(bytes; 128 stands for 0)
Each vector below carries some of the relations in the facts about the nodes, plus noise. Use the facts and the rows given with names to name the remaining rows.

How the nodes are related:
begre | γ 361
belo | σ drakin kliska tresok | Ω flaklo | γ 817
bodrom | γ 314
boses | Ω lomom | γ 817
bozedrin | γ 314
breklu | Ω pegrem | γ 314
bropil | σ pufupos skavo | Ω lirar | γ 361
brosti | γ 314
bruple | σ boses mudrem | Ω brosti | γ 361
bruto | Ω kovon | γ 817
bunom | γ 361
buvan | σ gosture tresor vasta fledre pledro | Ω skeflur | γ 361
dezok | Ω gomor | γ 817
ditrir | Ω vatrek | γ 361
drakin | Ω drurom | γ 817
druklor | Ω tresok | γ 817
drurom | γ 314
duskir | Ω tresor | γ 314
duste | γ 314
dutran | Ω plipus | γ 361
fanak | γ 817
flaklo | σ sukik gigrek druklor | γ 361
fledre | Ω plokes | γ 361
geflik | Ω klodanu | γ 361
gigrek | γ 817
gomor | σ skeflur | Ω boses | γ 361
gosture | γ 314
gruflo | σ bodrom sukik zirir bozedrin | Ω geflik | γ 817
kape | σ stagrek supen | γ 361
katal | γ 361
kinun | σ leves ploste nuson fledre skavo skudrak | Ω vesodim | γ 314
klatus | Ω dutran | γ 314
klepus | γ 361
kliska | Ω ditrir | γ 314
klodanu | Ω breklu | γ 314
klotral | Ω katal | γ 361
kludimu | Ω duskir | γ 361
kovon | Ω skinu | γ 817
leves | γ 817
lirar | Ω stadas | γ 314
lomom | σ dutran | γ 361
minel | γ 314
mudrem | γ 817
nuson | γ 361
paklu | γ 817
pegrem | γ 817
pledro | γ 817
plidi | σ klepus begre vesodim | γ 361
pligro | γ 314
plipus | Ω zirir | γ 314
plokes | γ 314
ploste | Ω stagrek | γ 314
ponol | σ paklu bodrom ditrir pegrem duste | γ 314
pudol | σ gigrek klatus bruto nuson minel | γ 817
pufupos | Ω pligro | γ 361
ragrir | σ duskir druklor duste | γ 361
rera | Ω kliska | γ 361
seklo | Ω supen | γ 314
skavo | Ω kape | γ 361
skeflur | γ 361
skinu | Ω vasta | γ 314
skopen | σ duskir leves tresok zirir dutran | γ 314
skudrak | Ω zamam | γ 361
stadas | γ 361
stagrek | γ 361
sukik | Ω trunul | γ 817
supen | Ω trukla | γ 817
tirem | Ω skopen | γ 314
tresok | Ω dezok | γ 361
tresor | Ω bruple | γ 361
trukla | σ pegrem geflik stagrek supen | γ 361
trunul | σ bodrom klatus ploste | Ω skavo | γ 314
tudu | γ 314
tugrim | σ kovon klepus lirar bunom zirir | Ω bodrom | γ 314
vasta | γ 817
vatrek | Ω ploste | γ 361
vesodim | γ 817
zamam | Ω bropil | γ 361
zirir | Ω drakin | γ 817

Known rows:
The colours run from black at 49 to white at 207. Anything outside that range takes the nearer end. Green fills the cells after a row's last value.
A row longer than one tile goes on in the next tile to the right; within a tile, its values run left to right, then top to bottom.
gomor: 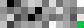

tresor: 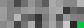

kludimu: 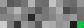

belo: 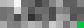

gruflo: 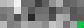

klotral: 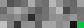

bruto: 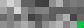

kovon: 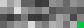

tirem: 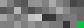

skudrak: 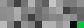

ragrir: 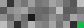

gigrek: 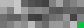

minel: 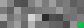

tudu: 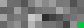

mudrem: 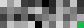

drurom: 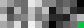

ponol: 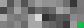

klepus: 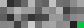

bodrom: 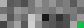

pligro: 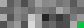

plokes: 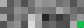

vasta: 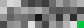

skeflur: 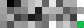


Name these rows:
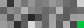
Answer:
flaklo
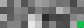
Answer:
skopen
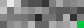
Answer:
pledro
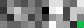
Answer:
rera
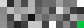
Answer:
lomom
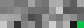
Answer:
buvan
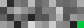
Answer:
plidi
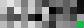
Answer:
drakin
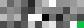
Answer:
ploste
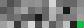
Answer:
tresok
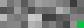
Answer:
trunul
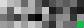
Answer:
zirir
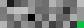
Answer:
geflik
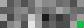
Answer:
brosti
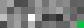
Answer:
gosture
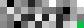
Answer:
stagrek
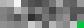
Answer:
pudol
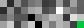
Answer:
bruple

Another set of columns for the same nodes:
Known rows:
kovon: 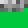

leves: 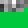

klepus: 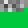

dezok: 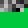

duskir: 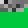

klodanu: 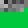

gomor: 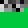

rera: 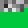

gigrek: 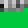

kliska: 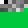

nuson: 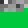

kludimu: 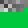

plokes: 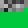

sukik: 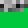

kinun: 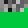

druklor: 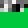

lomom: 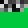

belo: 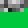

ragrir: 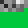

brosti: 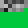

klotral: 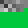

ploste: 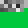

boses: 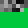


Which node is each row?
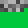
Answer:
pegrem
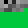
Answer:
ponol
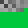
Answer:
zamam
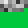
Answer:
vesodim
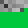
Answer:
vatrek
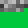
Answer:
paklu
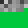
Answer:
tresor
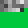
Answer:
ditrir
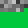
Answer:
supen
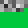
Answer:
plidi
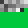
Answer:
stagrek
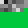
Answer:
plipus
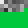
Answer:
lirar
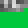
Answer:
vasta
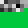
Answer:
klatus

